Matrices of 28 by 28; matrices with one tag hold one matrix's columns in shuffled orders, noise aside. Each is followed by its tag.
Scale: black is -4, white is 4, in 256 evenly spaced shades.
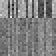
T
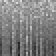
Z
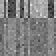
T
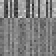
T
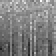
Z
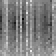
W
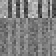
T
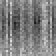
W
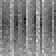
W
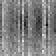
W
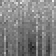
Z
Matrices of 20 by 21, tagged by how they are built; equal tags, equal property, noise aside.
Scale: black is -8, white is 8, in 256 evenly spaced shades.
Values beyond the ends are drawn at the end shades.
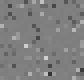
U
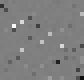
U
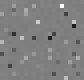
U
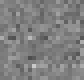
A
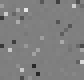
U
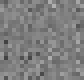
A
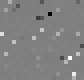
U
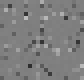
U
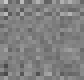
A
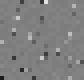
U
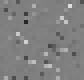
U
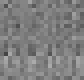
A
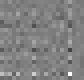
A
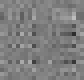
A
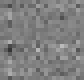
A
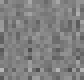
A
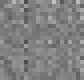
A
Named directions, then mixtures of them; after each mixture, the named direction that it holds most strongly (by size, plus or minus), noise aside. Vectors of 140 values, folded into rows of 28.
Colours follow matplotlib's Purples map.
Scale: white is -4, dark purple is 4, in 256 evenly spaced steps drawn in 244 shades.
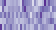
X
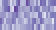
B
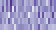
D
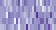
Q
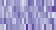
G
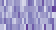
G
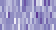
Q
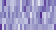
X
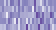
Q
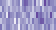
Q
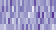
D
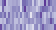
X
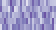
B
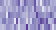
Q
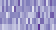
D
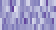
B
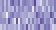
Q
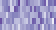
B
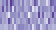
D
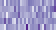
G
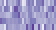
G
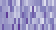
Q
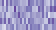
G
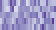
B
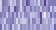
B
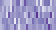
Q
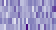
G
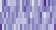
X
